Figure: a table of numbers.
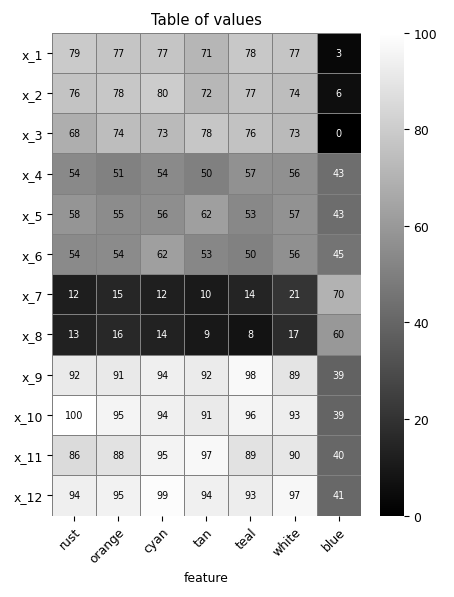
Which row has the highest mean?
x_12
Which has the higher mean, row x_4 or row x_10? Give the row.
x_10
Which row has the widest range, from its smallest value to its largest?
x_3
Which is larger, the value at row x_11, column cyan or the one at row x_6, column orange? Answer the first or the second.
the first
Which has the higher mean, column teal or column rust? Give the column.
teal
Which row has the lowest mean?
x_8
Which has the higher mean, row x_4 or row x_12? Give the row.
x_12
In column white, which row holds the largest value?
x_12
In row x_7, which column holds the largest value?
blue
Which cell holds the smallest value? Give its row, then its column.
x_3, blue
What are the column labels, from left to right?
rust, orange, cyan, tan, teal, white, blue
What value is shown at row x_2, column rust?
76
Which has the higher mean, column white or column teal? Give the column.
white
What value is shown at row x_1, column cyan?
77
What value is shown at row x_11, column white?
90
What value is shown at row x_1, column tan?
71
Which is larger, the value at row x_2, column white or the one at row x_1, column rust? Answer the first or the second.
the second
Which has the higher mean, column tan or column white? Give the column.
white
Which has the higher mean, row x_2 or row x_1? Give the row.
x_2
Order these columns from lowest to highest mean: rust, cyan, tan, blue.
blue, tan, rust, cyan
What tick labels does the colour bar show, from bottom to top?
0, 20, 40, 60, 80, 100
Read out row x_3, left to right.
68 74 73 78 76 73 0
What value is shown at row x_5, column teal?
53
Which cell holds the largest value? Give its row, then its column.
x_10, rust
